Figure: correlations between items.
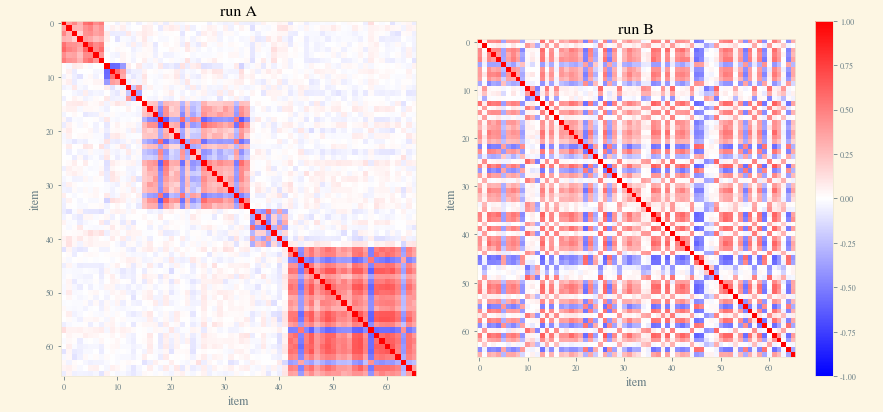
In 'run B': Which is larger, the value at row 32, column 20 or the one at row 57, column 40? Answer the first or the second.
the second
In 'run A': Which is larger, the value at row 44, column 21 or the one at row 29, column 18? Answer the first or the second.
the first
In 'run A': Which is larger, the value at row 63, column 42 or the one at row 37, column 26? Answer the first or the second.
the second
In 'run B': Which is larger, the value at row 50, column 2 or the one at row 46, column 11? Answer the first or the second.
the first
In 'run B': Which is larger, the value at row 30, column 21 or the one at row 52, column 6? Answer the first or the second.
the second
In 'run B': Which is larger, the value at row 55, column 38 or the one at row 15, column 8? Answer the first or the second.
the second
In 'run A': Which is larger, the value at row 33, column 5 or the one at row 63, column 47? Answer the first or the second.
the first
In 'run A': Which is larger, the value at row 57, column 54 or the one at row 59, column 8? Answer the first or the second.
the second
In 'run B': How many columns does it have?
66
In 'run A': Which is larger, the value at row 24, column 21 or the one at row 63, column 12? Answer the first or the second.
the second
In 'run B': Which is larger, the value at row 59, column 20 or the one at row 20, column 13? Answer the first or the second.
the second
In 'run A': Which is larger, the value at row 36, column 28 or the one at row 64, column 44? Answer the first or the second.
the first
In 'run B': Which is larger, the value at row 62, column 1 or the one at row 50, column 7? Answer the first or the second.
the second
